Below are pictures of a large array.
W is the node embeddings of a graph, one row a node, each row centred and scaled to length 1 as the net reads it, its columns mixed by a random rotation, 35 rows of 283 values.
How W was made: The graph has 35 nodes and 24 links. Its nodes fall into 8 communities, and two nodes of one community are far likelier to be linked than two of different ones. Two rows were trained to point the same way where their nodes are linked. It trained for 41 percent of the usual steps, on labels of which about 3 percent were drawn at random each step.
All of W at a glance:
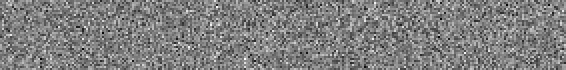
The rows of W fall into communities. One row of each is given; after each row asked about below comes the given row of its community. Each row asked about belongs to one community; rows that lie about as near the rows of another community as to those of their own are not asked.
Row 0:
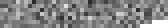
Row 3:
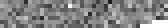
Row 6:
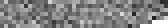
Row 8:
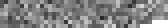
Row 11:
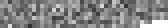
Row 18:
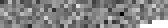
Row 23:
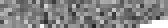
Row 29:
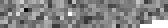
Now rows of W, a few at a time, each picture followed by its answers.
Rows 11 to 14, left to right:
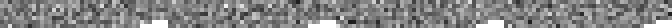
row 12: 11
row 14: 6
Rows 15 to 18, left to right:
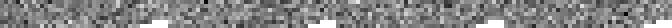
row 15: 8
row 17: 29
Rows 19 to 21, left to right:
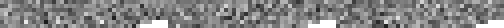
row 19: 23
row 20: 11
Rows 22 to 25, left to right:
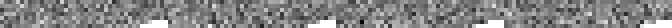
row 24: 8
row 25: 18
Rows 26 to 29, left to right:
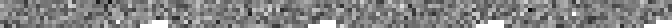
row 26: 3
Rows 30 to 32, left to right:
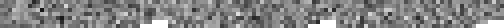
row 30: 0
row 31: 29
